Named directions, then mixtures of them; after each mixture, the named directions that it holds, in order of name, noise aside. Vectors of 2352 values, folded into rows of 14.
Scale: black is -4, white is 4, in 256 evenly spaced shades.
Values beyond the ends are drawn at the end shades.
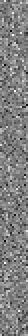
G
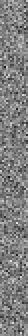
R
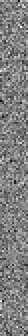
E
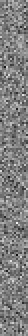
R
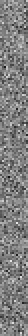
R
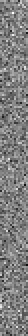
E, G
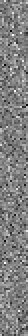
G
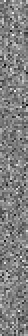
G, R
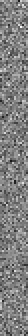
E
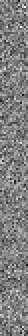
E, R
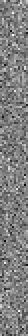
E, G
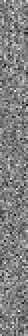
G, R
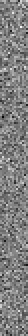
E, G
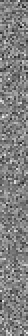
E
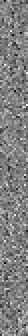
G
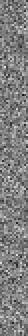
R
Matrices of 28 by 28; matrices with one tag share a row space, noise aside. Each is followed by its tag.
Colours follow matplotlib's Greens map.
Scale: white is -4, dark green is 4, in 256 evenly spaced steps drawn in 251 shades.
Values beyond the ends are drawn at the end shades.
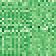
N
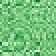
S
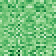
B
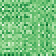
N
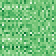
N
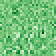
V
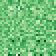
B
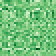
S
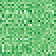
N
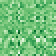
B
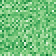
N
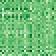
N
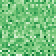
S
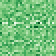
S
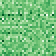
N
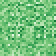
B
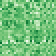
S
